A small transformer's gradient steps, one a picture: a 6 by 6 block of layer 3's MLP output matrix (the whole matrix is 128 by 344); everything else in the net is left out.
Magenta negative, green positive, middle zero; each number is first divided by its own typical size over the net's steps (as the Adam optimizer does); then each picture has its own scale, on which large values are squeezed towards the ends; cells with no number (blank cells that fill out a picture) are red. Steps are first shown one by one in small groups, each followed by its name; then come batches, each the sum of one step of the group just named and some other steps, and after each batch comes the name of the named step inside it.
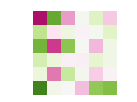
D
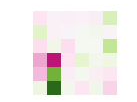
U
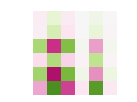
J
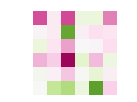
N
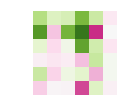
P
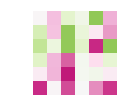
P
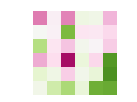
N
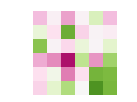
N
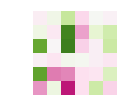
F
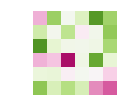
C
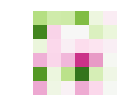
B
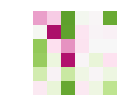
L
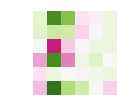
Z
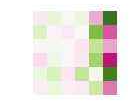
B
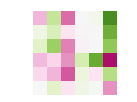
C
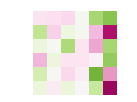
B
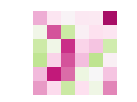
L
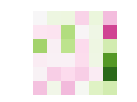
F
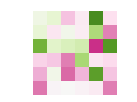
C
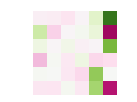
B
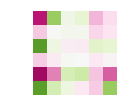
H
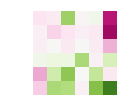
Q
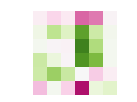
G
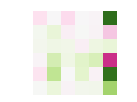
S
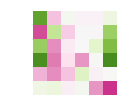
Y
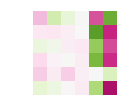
H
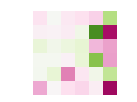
G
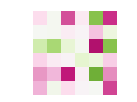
H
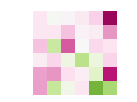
Q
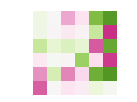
S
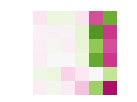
G
